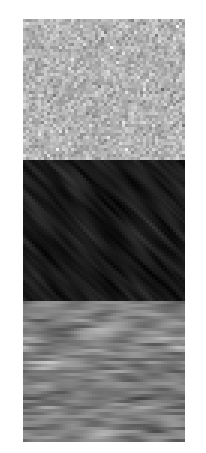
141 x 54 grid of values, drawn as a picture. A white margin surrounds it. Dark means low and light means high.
The table splits into 3 rows of 1 panel. Panel 1,1: high, fine-grained. Panel 2,1: very low, slanting down to the right, faint in contrast. Panel 3,1: middling, streaked across.
